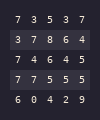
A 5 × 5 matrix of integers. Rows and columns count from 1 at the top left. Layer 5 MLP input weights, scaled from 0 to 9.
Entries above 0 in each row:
5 5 5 5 4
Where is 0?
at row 5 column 2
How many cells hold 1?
0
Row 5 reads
6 0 4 2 9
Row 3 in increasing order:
4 4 5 6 7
